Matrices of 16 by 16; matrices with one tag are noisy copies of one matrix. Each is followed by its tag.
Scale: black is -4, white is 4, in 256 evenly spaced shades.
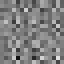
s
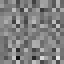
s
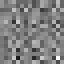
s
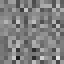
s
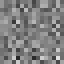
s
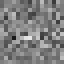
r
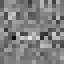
r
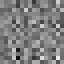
s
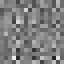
s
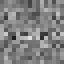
r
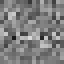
r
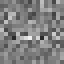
r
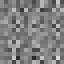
s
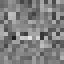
r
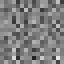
s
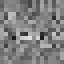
r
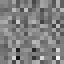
s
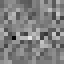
r
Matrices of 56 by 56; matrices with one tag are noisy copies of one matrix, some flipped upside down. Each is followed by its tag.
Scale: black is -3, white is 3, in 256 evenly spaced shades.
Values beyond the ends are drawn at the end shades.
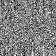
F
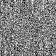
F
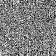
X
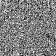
X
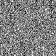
F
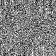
F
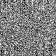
F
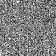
X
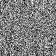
F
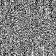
F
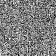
X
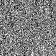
F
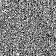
X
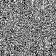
F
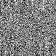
F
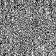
F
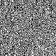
F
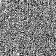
X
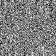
F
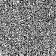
X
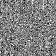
F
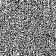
X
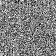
X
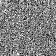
X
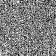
X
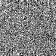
X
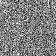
X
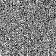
X
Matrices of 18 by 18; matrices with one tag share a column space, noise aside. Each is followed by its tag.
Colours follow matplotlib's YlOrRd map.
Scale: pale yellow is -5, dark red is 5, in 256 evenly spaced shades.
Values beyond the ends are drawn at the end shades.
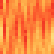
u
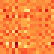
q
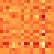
q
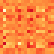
q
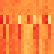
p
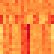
p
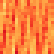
u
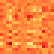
q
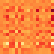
q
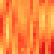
u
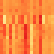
p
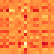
q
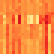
p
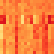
p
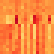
p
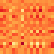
q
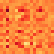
q
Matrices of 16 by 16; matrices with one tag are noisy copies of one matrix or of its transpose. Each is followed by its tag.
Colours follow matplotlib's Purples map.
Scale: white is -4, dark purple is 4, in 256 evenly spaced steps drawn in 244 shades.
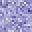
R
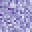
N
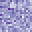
N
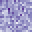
N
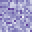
N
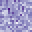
N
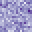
R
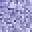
N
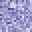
N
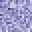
N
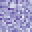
N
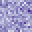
R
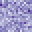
R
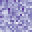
N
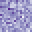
N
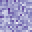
N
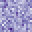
R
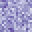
R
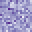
N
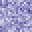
R
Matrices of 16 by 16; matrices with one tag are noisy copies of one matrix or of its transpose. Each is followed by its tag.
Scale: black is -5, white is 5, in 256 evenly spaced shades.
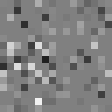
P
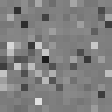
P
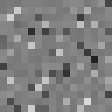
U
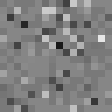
P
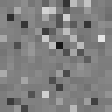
P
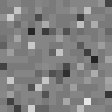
U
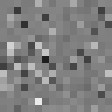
P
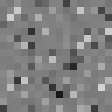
U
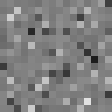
U
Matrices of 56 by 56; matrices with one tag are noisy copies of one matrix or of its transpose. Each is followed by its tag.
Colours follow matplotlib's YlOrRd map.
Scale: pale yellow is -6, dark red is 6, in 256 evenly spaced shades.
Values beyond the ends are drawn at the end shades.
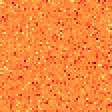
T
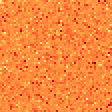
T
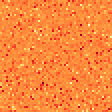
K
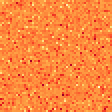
T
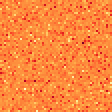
K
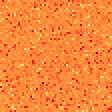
K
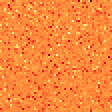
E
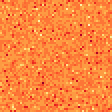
K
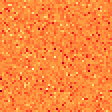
E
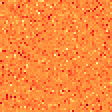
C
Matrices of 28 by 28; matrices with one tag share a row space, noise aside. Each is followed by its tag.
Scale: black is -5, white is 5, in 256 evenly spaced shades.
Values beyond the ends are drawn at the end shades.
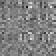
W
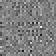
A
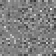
W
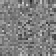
W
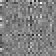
A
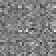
W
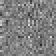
A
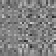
W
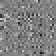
A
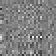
A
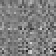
W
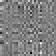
A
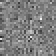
A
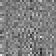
A
